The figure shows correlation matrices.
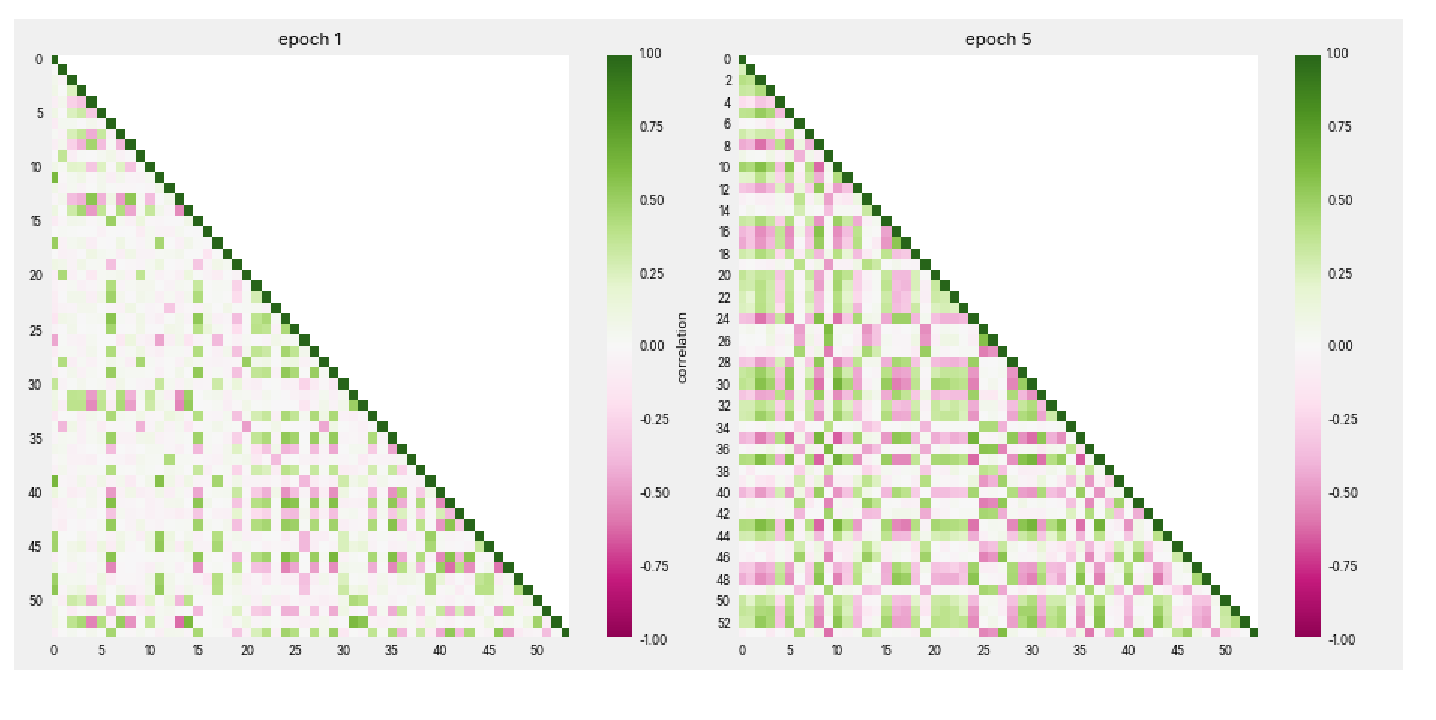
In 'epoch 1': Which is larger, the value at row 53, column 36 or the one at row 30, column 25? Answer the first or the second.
the second
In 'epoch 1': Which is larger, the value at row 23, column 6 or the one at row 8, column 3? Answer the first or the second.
the first
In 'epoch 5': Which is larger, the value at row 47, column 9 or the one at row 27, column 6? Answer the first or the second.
the second
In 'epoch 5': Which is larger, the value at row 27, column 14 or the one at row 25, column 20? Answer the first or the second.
the first
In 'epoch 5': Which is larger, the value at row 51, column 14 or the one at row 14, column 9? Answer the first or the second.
the first
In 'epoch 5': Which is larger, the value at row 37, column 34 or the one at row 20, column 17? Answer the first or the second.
the first
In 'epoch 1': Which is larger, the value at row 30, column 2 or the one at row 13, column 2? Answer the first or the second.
the first
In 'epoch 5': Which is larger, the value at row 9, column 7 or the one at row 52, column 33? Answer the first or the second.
the second
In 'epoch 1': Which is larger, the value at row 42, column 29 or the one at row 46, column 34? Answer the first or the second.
the second
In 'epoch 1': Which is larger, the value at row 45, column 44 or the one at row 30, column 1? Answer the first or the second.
the first
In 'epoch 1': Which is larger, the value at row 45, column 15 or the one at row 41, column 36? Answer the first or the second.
the first
